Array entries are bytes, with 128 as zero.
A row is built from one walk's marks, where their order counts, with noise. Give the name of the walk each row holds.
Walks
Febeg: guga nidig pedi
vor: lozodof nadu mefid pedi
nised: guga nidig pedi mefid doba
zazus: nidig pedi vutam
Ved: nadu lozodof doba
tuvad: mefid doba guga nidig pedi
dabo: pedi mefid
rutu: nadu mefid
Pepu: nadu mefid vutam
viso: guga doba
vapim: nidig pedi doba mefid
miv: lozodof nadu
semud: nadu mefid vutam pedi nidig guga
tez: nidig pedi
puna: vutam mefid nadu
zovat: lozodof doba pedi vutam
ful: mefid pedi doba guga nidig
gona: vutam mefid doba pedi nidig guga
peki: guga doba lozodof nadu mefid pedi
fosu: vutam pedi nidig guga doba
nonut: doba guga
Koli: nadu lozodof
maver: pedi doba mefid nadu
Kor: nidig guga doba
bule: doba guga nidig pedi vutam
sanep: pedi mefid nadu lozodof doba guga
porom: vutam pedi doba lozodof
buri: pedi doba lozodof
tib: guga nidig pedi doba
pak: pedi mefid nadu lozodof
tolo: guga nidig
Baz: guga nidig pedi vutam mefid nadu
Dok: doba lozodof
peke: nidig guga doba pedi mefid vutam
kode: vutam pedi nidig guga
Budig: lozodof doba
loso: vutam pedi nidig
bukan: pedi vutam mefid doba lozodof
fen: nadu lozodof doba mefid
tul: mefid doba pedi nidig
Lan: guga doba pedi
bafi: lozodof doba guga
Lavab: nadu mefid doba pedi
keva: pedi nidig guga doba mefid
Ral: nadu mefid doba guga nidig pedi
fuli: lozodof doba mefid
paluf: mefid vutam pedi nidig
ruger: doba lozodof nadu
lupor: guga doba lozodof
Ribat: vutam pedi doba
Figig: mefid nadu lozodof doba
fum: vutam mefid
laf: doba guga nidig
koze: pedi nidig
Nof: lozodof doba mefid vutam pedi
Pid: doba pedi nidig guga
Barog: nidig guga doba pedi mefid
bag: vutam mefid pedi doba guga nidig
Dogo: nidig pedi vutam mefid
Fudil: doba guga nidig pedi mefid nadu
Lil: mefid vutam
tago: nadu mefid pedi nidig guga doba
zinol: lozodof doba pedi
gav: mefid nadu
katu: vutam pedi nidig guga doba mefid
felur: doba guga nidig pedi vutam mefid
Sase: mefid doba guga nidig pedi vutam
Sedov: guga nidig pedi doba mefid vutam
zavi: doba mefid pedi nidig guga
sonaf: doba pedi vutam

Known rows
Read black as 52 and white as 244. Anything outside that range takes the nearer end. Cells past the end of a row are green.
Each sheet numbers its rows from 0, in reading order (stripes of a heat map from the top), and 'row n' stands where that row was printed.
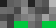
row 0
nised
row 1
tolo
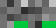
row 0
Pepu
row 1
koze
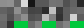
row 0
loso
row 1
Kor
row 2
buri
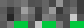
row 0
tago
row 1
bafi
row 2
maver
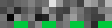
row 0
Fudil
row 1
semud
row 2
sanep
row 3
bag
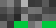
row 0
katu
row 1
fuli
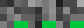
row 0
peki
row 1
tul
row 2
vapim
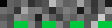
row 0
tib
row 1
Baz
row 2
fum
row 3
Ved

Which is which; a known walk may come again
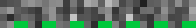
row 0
zovat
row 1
tul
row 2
gav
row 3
bag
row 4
maver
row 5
nised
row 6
fosu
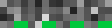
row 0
bukan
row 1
Koli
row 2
Lan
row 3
sonaf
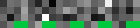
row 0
Pid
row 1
ruger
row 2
Nof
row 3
semud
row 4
keva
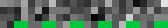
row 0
tuvad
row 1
bule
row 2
fuli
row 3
felur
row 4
Ved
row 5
tez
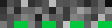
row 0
Barog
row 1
Baz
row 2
bafi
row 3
Budig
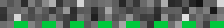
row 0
buri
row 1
Lil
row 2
Sedov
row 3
tago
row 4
fen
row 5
katu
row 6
lupor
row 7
Febeg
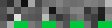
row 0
Dok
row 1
puna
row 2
Ribat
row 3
Sase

